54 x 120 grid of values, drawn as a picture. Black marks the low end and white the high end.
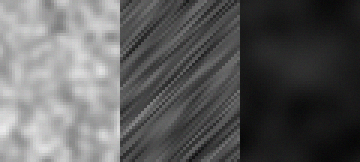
It is made of 1 by 3 panels. Panel 1,1: high, blotchy. Panel 1,2: low, slanting up to the right. Panel 1,3: very low, smooth, faint in contrast.
